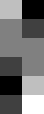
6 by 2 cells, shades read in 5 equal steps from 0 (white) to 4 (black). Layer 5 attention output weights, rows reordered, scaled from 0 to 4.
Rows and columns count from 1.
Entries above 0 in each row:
2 2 2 2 2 1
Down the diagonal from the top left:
1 3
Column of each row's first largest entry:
2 2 1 1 1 1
